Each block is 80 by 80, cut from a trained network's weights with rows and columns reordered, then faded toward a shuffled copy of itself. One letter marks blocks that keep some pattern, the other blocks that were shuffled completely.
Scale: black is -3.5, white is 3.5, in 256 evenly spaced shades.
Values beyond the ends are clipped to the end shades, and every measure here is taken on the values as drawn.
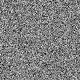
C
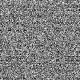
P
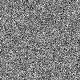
C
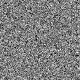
P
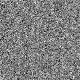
P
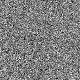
P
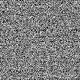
P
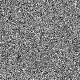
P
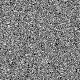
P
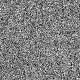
C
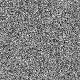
P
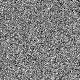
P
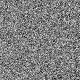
C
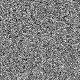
P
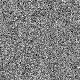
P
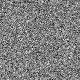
P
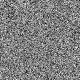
C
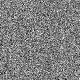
P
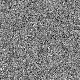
C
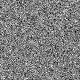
C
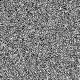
C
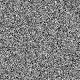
C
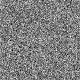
P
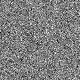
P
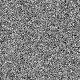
C
